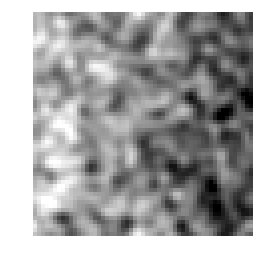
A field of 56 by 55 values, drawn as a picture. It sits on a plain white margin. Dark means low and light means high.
The histogram is bell-shaped. The field climbs toward the left. On average the colour sits 50% of the way up the scale. There are no lone odd cells. The texture is blotchy.
